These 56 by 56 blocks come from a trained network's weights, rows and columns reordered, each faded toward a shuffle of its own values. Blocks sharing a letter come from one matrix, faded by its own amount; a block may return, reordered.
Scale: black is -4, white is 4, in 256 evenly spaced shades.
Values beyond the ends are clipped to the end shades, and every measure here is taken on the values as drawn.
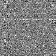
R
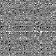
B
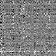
B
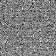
R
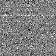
R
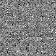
R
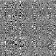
B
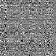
B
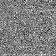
R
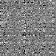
B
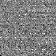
R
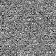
R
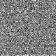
R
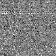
R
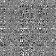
B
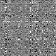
B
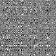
B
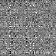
B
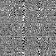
B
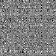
B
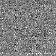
R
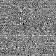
R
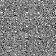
R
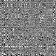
B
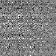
B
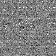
R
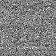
R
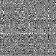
B
